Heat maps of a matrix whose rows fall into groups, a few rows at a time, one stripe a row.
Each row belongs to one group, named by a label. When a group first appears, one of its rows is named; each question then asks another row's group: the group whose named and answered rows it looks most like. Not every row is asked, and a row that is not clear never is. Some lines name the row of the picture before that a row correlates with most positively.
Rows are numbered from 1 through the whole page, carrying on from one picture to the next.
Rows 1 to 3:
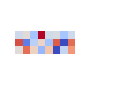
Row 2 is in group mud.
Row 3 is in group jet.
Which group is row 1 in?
mud
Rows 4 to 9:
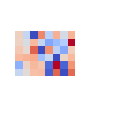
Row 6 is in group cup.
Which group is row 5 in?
jet
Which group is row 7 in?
jet
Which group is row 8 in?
mud
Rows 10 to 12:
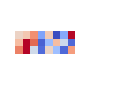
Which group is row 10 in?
jet
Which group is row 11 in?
cup
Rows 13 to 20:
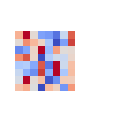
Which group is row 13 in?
jet
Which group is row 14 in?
jet
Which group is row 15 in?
mud
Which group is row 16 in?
cup
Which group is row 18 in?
mud
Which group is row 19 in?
jet
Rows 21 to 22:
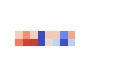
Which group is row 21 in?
cup
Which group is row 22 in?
cup
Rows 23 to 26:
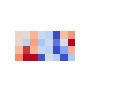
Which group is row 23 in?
jet
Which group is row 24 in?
jet
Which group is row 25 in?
jet
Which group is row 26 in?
cup
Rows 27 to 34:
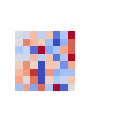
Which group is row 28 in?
jet
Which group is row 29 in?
mud
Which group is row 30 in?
jet
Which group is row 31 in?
cup
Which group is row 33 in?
cup
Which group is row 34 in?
mud
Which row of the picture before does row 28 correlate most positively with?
25
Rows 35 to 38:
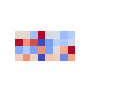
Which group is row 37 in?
mud
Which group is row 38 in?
cup
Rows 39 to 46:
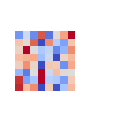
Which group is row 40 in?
cup
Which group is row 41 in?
jet
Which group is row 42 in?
jet
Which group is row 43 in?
cup
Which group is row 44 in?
mud
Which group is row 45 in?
mud
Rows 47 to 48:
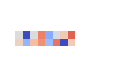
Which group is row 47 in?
mud
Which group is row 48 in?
mud
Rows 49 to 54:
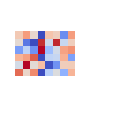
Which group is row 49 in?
cup
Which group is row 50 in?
mud
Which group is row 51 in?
mud
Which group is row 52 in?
cup
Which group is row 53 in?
jet
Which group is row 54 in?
cup
